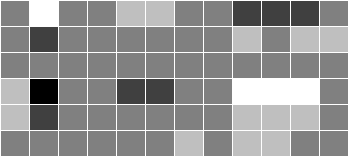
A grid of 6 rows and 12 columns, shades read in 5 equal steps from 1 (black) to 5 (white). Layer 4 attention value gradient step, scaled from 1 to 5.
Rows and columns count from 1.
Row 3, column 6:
3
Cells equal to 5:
4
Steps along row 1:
up down same up same down same down same same up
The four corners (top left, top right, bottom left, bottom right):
3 3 3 3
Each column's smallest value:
3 1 3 3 2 2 3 3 2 2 2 3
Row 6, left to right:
3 3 3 3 3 3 4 3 4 4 3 3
